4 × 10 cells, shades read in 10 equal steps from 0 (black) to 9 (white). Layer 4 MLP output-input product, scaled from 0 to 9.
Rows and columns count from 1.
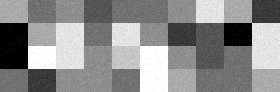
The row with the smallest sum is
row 2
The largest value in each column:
6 9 8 5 8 9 6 8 6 8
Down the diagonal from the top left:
6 6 8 5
